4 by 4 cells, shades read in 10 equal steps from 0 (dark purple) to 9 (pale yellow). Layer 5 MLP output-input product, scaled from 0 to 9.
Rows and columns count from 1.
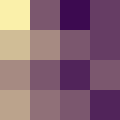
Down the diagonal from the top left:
9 5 1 1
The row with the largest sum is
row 2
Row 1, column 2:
3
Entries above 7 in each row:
1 0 0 0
